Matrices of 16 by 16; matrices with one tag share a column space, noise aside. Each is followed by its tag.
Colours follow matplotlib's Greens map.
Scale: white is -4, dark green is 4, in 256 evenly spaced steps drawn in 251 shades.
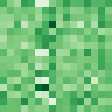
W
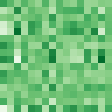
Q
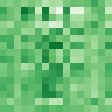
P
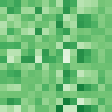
Q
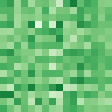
W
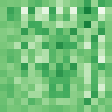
P
